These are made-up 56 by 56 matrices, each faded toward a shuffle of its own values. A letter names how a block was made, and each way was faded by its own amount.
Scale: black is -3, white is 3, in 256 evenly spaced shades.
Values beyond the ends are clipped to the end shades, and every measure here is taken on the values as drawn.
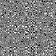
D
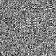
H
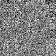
H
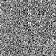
H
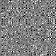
D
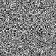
H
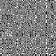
D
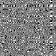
D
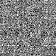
H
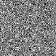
H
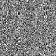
H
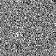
H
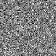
H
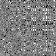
D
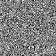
H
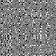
D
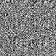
H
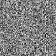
H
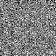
H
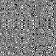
D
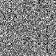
H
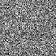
H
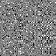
D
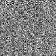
H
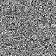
H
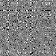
D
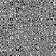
D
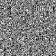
H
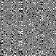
D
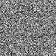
H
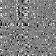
D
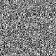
H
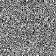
H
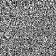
H
